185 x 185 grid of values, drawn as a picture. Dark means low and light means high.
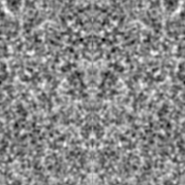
Seam: none. Grain: blotchy. Stripes: none. Lone odd cells: none. Mirror symmetry: left to right. Slope: none. Odd rows or columns: none. Histogram: bell-shaped.
